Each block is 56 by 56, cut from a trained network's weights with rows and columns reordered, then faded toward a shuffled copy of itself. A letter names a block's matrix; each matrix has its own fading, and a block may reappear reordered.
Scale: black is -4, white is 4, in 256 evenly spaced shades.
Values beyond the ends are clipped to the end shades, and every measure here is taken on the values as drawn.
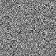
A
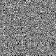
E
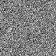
A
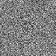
A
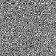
E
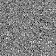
E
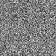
A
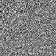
A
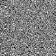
E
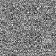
A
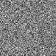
A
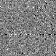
E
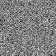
A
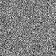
A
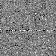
E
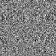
A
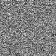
A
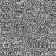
A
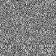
A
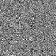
E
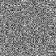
A
